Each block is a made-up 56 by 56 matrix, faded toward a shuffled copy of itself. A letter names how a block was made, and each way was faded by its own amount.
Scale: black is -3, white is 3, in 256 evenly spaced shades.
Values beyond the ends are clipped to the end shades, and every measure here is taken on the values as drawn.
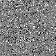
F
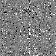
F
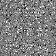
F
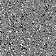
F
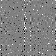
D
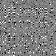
D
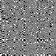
D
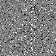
F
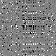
D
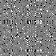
D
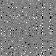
D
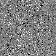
F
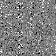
F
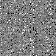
F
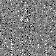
F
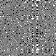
D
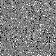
F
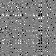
D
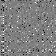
D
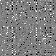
D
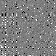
D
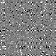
D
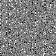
F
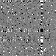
D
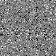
F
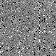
F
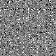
F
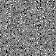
F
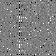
D
